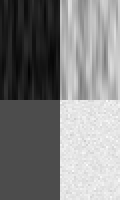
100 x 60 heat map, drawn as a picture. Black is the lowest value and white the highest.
It is made of 2 by 2 panels. Panel 1,1: very low, streaked downward, faint in contrast. Panel 1,2: high, streaked downward. Panel 2,1: low, flat. Panel 2,2: very high, fine-grained, faint in contrast.
